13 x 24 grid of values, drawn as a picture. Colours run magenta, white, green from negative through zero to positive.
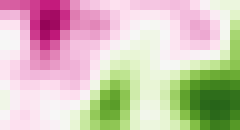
Ninth with the highest average: bottom right. Slope: up to the bottom right. Mirror symmetry: none. Ninth with the lowest average: top left. Lone odd cells: none.
